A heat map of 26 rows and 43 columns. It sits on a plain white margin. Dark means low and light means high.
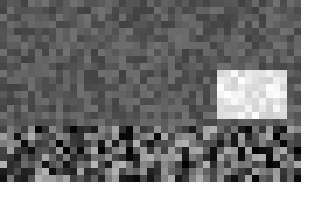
A horizontal seam about 70% of the way down splits the table, and the top part is calmer. In the middle right lies a patch that is higher than the rest. The values are skewed, with a long tail toward high values. The ninth with the highest average is the middle right.
